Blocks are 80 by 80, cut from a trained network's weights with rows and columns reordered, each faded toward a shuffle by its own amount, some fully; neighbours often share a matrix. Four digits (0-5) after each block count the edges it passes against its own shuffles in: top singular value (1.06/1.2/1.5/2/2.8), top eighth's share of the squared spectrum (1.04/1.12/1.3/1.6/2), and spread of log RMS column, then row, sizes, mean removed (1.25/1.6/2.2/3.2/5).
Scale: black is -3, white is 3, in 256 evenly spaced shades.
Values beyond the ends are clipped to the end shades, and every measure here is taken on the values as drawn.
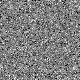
0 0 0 0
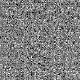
2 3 2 1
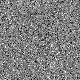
0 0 0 0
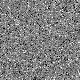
0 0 0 0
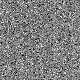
0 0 0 0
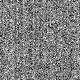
2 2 0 1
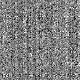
3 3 1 2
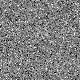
0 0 0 0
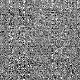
3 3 3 0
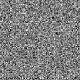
3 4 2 2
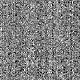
3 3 1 2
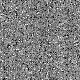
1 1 0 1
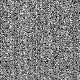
2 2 0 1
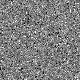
2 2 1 0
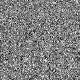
3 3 0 2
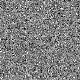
2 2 1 0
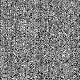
2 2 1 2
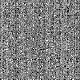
3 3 1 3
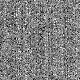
2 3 1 1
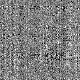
3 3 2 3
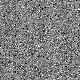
1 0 0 0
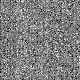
2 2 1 1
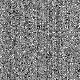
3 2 1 1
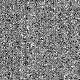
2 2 0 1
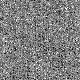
1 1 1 0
